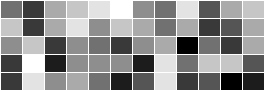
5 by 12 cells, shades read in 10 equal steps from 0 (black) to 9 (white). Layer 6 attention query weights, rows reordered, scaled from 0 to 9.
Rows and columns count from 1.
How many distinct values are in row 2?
7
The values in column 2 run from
2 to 9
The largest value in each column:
7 9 6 8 8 9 6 8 8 7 7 7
